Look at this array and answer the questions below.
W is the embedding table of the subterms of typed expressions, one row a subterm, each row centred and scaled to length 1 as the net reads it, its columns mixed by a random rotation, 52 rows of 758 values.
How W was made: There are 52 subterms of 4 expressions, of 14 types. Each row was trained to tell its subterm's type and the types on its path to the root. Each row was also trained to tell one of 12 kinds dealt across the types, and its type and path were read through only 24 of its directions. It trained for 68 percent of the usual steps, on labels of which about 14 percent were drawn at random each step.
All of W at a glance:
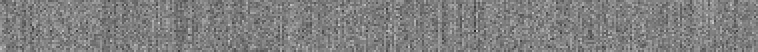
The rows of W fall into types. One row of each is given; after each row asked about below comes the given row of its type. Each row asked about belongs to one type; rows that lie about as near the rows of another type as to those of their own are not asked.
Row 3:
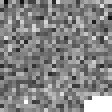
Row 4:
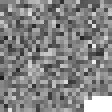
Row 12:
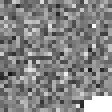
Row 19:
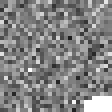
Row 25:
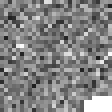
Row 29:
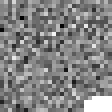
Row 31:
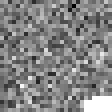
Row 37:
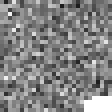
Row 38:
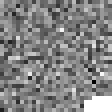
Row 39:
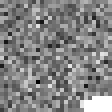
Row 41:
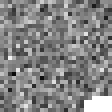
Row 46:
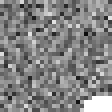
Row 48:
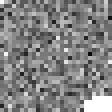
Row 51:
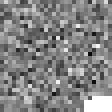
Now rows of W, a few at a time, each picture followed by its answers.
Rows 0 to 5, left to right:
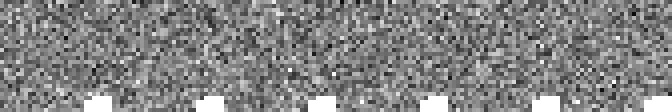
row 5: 48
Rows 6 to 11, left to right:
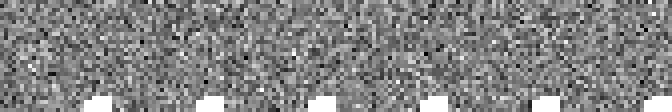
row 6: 31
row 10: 25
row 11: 31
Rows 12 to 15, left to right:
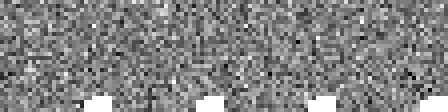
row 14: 41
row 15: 38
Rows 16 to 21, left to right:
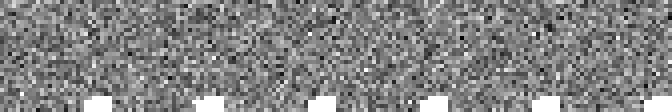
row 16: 4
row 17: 51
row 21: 48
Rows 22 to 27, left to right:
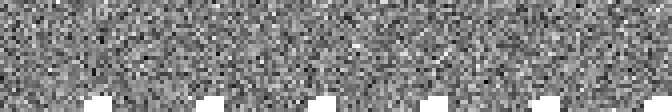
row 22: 48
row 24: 31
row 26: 39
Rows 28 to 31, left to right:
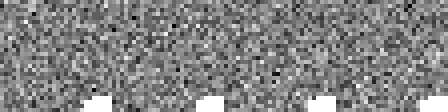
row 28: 51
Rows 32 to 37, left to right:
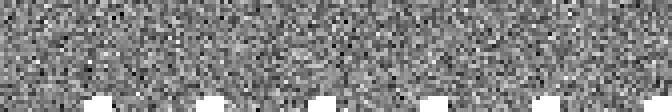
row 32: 39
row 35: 29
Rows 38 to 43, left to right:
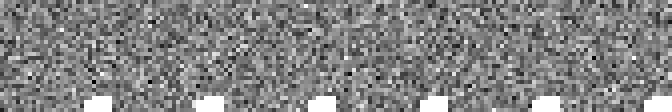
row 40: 25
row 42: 29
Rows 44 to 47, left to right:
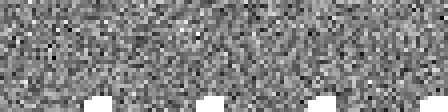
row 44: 25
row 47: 46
